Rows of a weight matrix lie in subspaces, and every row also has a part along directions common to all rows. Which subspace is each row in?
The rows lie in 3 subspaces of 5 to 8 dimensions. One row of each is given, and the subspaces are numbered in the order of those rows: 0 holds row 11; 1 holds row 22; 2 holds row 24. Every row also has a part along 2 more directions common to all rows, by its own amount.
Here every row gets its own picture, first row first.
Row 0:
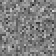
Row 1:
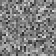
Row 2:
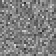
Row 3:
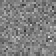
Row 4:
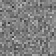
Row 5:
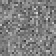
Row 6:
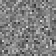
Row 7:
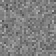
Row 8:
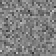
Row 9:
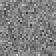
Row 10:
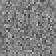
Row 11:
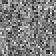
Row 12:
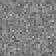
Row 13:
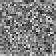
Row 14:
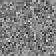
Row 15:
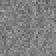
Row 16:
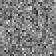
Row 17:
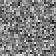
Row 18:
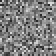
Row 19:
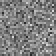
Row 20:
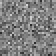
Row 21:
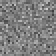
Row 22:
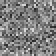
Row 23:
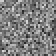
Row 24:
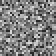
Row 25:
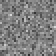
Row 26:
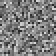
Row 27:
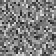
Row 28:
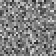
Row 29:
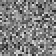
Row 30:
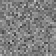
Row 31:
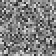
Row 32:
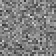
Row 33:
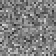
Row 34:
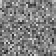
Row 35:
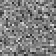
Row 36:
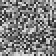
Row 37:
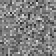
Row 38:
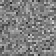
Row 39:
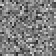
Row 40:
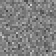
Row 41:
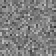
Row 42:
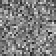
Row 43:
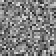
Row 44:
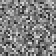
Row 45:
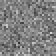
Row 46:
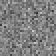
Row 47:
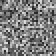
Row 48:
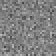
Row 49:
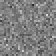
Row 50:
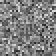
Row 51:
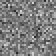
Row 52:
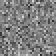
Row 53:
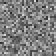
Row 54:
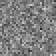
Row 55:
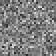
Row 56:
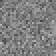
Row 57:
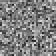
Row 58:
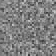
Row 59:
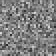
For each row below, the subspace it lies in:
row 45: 2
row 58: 2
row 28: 0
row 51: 2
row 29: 2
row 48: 2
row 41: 1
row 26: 2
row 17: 2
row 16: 0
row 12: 1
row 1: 2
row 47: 0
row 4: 1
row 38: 2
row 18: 2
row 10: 0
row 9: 1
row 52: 0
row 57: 1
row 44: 2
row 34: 1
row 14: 0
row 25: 1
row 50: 2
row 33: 1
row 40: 0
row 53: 2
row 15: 0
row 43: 2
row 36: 1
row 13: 0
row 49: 2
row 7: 2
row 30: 0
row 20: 1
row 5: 0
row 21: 0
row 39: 2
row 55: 2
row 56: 1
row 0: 2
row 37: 2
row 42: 0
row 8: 2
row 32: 1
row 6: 1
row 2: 1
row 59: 1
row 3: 1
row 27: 2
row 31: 1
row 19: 0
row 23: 1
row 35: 2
